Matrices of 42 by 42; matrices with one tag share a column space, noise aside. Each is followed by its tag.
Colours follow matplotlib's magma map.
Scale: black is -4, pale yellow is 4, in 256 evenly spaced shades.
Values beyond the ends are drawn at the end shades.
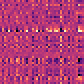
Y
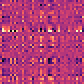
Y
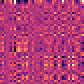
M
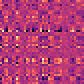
Y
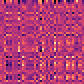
M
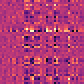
Y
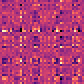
Y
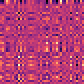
M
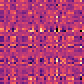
Y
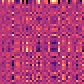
M
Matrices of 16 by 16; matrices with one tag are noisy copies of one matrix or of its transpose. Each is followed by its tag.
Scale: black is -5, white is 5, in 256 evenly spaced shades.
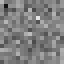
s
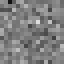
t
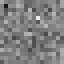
s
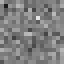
s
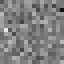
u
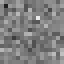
s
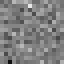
u
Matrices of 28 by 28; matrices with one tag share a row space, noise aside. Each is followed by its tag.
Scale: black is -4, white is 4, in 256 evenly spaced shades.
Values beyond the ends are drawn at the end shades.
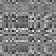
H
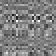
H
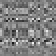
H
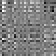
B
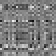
H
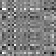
B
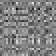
H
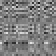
H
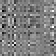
B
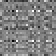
H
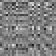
H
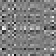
B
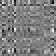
B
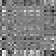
B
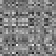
H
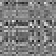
H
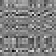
H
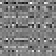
H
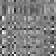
B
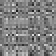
H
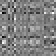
B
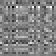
H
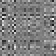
B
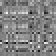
H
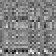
H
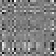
B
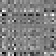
B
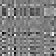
B
